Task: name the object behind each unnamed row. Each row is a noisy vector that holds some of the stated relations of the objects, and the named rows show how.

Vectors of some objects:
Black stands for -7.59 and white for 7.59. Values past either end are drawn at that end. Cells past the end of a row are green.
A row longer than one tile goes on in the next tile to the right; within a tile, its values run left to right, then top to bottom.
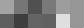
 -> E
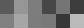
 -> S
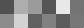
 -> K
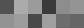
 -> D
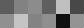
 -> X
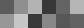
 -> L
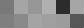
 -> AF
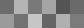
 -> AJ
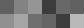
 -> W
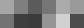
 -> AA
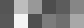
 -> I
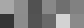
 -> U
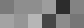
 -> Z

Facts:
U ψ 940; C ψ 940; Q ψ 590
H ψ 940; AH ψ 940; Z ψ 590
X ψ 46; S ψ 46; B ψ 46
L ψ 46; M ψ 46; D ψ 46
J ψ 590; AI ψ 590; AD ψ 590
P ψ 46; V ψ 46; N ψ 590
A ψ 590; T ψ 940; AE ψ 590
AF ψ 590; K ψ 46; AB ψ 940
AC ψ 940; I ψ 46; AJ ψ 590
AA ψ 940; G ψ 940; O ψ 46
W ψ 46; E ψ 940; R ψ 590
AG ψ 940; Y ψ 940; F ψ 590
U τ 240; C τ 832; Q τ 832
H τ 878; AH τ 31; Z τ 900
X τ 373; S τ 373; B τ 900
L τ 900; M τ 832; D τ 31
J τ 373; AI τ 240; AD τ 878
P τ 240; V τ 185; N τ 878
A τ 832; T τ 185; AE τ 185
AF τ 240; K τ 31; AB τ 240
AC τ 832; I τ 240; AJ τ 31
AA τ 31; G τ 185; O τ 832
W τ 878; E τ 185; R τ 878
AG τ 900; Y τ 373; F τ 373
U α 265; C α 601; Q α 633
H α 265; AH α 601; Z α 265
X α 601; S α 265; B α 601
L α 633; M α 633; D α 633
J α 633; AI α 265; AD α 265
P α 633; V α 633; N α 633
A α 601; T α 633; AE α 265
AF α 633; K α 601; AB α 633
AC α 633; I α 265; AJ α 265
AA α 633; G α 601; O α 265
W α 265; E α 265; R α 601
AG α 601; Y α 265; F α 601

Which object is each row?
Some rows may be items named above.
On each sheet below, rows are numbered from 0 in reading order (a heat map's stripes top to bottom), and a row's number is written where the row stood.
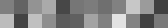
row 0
N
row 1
F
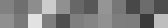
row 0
A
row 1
S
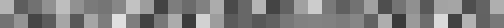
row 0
AG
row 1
F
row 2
J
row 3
C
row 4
M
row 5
P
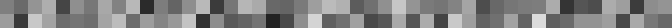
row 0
Q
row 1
AI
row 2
L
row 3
T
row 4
AG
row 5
J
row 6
AD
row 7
D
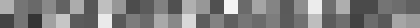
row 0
AB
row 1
I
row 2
K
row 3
AH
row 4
H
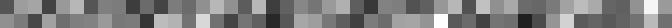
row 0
V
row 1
S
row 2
R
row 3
AC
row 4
Y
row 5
B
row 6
T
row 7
G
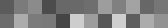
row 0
O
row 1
AE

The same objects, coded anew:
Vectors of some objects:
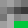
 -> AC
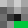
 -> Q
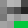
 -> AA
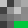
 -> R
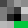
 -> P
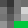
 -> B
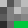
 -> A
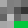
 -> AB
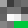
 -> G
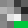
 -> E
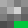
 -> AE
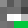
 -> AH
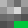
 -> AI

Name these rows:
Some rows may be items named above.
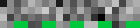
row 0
W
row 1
AE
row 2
W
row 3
P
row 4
F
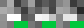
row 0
Y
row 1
AG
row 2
E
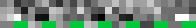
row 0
H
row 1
L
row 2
I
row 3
P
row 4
N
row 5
AJ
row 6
AH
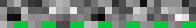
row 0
L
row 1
X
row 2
Z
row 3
P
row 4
K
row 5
O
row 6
U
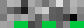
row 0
AA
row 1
AD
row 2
AF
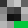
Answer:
D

